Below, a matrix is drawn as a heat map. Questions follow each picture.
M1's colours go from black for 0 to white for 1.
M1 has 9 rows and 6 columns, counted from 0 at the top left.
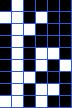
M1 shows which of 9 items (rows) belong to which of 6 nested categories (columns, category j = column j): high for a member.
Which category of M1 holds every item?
1
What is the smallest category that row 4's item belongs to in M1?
4
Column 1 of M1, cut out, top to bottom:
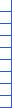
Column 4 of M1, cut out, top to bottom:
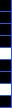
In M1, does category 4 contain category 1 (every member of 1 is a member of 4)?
no
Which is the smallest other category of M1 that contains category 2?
1
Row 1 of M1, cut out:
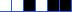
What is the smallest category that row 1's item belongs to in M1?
0
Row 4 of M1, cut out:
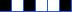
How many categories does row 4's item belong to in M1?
3
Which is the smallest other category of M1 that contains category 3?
1
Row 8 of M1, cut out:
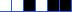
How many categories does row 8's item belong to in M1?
3
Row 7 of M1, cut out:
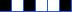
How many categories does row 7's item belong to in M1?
3
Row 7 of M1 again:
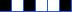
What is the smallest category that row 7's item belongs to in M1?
4
